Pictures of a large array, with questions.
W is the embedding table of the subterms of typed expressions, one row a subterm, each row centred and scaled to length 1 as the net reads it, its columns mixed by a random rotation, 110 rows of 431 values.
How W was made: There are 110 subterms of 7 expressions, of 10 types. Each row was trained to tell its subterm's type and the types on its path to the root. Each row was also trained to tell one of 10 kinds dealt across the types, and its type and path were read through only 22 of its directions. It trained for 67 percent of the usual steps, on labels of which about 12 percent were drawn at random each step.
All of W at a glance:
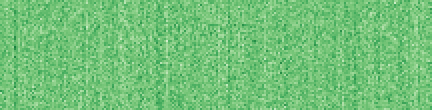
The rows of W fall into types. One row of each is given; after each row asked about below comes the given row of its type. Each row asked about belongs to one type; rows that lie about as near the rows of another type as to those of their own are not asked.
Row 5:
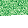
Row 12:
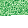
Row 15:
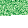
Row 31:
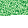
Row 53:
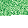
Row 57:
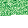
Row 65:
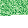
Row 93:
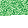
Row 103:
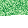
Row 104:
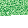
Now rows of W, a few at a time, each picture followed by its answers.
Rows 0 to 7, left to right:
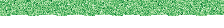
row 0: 93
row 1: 12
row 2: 103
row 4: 15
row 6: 53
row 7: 12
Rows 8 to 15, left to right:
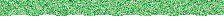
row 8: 93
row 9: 57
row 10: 5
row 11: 57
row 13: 103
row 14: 12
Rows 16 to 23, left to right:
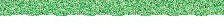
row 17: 103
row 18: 53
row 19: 15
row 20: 103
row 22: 93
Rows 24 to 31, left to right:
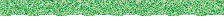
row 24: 104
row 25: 5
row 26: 93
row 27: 104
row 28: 57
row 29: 93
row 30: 65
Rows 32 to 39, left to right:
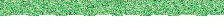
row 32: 31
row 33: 15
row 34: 15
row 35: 65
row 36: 65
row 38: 104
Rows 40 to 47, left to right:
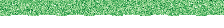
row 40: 12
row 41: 31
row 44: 65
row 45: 103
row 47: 15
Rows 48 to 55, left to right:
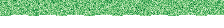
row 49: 5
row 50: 103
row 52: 12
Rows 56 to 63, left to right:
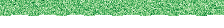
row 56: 15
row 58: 57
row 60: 53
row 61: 103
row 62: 53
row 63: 5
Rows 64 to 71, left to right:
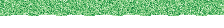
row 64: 31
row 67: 15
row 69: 15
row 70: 103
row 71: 5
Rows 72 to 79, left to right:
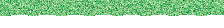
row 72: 5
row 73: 31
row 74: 31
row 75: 93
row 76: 57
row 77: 103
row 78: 15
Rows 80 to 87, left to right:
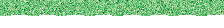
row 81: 57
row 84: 15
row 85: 31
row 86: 31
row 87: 15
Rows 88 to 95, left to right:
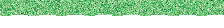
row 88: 53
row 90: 31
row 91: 57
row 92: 65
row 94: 104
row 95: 57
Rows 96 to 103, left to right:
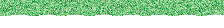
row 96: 103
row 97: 53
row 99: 12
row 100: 57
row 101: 104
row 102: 57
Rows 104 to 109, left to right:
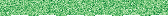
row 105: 57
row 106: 93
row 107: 103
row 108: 5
